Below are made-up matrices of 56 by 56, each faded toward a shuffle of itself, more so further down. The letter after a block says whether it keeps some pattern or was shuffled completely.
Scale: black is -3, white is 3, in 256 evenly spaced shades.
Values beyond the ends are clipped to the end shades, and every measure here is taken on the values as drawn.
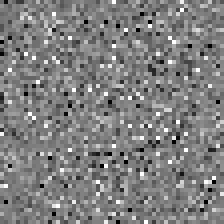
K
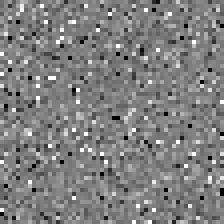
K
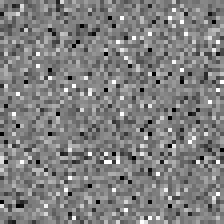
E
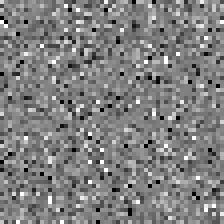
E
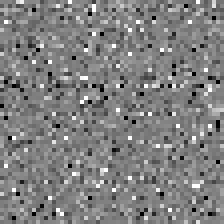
E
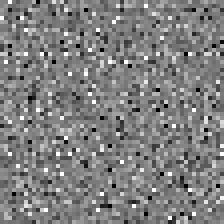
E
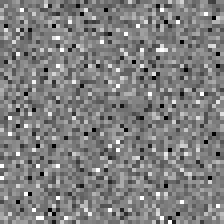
K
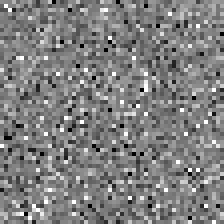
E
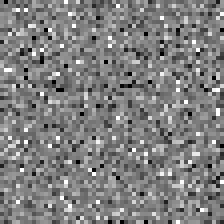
E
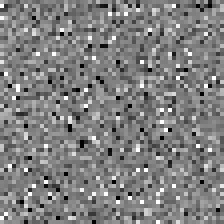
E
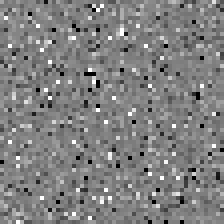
K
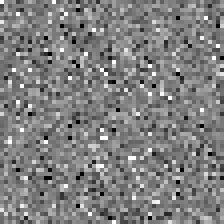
K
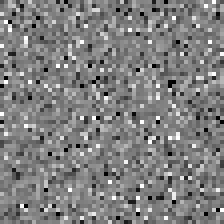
K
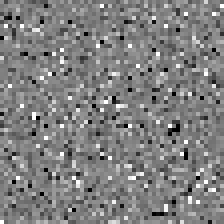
K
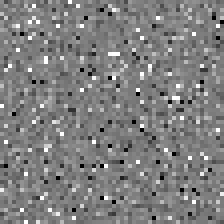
K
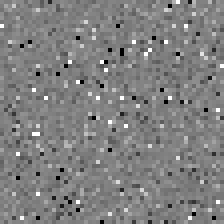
K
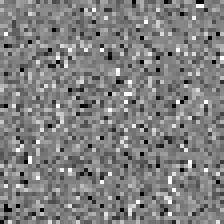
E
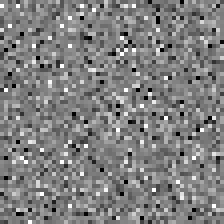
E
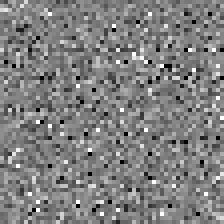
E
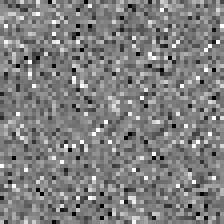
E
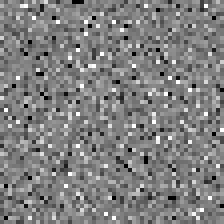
K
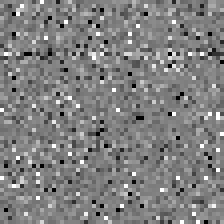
E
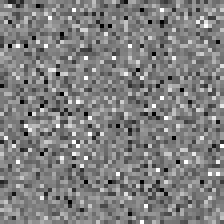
K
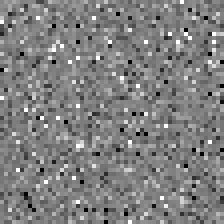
K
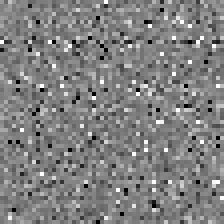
E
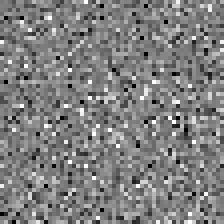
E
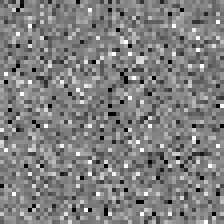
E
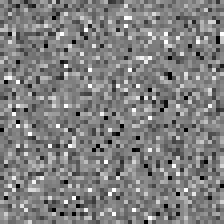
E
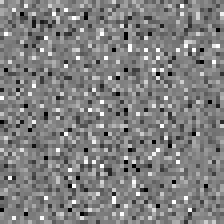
K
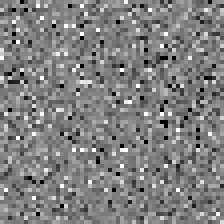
K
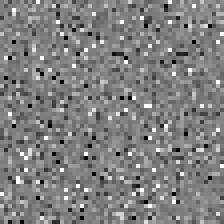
K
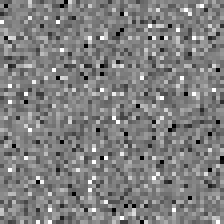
E
